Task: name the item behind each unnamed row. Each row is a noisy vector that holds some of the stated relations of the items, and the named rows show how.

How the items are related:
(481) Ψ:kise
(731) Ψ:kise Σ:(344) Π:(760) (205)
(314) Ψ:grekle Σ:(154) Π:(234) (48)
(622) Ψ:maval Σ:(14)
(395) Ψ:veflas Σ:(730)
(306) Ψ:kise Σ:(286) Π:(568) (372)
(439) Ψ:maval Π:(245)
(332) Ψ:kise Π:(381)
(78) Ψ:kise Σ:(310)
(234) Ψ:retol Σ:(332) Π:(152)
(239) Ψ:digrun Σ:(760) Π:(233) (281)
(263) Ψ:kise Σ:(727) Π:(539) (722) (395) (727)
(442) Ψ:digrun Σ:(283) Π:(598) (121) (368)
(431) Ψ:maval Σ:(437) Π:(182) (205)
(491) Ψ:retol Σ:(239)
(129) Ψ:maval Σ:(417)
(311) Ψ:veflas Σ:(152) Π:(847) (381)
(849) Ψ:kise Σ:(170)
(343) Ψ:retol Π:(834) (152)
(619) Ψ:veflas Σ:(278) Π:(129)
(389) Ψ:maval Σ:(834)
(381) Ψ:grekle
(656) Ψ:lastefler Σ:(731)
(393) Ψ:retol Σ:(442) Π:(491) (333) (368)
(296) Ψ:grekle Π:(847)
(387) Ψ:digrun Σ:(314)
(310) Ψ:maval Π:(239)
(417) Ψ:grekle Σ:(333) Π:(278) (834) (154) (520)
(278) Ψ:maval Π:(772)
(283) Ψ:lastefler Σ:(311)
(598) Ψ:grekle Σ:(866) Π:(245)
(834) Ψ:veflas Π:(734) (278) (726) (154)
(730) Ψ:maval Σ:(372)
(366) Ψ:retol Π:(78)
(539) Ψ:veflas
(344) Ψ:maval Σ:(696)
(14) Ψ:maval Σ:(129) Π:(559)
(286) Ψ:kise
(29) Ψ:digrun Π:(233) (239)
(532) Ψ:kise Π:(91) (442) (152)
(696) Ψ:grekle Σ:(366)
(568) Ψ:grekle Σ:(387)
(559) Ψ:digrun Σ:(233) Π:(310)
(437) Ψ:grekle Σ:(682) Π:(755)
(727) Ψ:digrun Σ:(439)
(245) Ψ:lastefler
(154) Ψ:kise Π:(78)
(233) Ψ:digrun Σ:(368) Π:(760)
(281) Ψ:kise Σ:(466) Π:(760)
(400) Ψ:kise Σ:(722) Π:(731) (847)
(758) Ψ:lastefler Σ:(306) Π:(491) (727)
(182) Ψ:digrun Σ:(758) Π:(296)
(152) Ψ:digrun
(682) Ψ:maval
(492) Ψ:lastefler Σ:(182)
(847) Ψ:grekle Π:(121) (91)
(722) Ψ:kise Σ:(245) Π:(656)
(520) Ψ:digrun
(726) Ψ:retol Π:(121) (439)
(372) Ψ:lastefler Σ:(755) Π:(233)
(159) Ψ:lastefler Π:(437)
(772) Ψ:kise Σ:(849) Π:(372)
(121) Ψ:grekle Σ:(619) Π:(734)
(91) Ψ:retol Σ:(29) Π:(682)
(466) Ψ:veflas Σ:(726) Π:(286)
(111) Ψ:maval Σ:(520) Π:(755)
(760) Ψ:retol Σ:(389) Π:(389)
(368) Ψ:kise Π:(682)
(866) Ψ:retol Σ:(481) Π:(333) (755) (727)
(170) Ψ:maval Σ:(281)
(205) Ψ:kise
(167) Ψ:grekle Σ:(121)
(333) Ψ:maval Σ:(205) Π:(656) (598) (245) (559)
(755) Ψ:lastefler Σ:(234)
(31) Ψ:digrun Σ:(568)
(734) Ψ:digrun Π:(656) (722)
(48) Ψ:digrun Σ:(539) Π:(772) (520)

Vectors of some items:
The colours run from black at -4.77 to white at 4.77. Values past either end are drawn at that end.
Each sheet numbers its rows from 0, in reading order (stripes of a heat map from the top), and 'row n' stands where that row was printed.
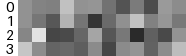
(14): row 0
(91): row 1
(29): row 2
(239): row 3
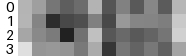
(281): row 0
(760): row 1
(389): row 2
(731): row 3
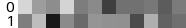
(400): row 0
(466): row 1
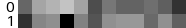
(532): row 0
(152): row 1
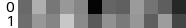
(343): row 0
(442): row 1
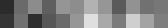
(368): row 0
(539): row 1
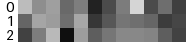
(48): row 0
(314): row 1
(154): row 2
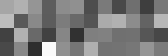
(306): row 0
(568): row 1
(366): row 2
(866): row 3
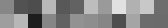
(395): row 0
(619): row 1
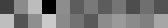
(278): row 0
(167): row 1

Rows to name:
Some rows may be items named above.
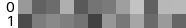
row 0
(559)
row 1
(734)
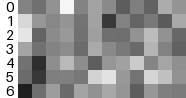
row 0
(111)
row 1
(731)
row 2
(492)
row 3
(283)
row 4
(598)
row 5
(755)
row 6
(368)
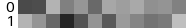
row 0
(722)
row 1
(233)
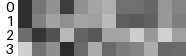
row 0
(682)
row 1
(333)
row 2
(491)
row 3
(372)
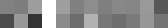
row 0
(263)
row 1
(866)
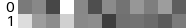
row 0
(393)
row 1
(400)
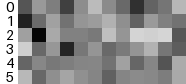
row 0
(310)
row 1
(368)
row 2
(656)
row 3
(372)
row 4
(696)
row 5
(849)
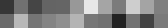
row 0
(539)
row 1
(332)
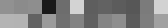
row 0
(389)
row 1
(182)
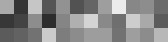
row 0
(78)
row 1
(245)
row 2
(437)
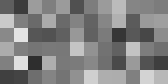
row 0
(121)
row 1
(31)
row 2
(29)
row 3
(283)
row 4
(311)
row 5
(727)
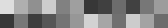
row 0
(431)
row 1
(539)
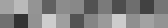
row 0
(306)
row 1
(598)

